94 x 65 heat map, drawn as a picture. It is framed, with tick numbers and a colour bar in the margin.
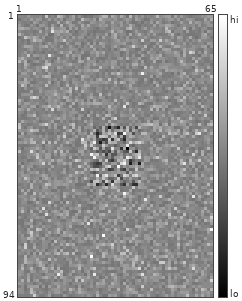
An odd patch, rougher than its surroundings, sits in the centre. No seam splits the table. No regular stripes run through it. The centre is the roughest part. Fine speckle covers the field.
